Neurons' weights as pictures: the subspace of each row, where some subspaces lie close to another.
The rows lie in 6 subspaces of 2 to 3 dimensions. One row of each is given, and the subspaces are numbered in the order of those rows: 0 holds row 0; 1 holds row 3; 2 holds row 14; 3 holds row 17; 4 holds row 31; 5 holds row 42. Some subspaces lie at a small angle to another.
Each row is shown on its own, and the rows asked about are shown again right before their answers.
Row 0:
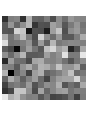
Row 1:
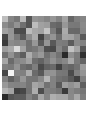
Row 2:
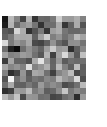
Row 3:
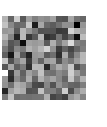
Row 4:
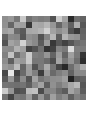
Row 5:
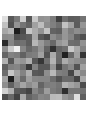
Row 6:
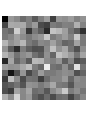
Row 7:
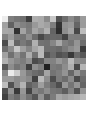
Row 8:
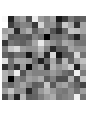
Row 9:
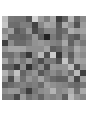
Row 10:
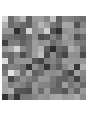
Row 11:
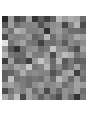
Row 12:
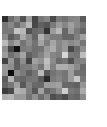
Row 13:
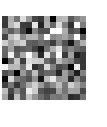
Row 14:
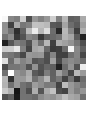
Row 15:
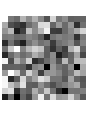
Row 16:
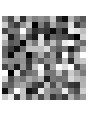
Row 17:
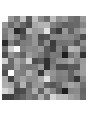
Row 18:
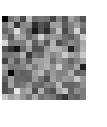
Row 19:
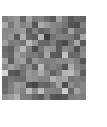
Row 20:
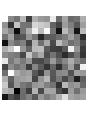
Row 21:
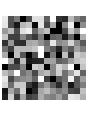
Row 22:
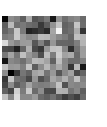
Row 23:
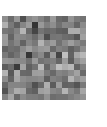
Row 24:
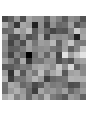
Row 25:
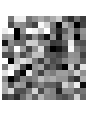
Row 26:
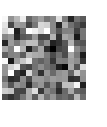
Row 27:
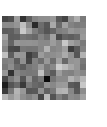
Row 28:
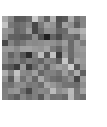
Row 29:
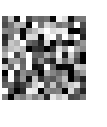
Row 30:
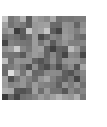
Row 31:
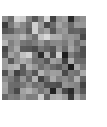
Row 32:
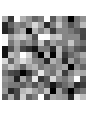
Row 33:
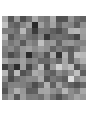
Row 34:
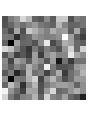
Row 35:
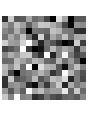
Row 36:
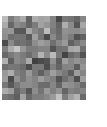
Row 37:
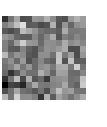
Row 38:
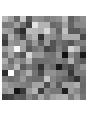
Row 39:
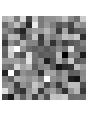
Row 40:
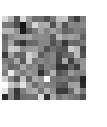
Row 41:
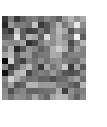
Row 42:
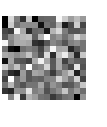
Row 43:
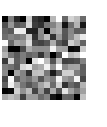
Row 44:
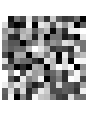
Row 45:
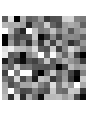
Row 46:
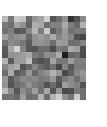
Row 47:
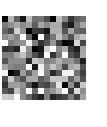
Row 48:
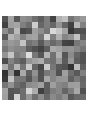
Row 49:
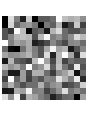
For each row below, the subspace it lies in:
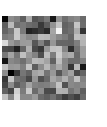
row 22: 2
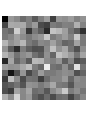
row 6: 3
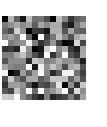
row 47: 1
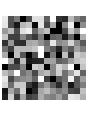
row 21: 2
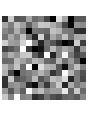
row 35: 1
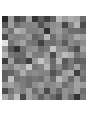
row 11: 4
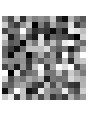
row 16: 0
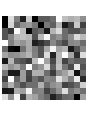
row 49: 5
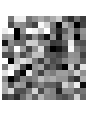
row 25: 1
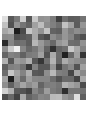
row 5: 5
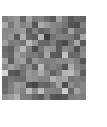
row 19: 1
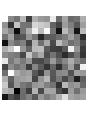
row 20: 2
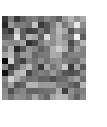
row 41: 1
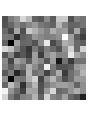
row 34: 2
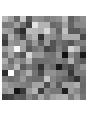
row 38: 0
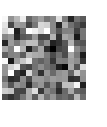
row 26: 1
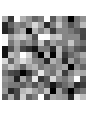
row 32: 4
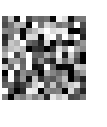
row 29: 1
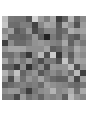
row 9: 4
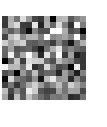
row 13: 2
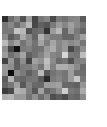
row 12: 3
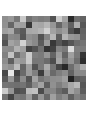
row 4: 1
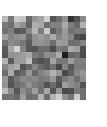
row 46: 4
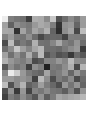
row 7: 2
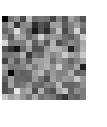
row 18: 2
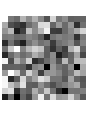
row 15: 3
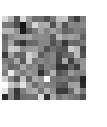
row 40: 3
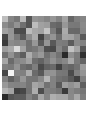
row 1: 0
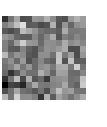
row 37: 3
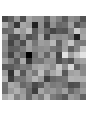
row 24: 2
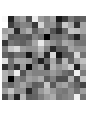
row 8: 5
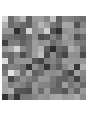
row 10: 0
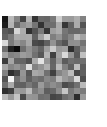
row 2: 5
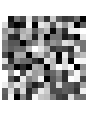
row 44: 3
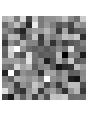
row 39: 3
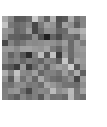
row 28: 4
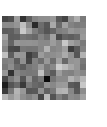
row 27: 3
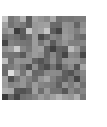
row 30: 0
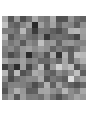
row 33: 5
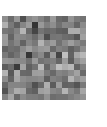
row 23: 5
